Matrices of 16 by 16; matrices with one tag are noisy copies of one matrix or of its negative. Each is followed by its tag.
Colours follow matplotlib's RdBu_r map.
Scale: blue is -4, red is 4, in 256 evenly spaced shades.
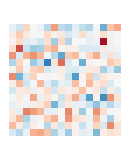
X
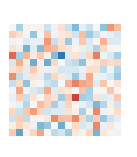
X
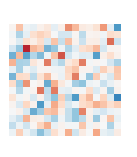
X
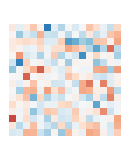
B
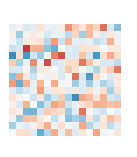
X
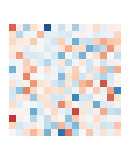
B
